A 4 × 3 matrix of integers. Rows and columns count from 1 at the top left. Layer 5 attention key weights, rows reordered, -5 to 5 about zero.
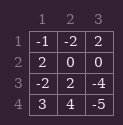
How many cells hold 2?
3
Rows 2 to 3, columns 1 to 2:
2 0 / -2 2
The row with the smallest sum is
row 3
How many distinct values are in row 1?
3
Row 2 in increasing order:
0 0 2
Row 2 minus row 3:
4 -2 4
